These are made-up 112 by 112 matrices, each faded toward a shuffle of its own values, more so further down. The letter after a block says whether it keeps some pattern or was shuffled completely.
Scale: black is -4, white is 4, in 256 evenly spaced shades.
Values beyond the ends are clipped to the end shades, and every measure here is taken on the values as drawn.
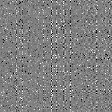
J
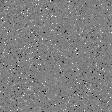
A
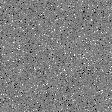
A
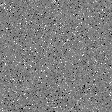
A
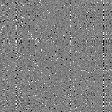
J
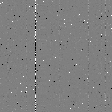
J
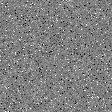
A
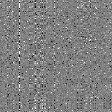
J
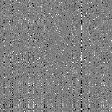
J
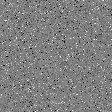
A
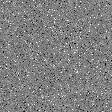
A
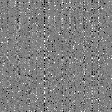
J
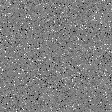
A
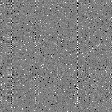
J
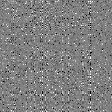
J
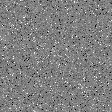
A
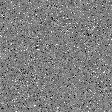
A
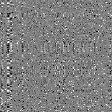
J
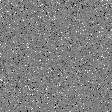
A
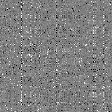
J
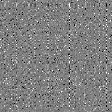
J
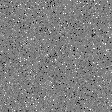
A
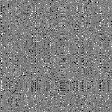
J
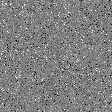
A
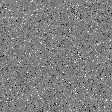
A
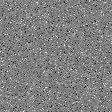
A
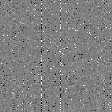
J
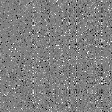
J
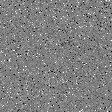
A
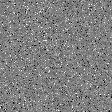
A
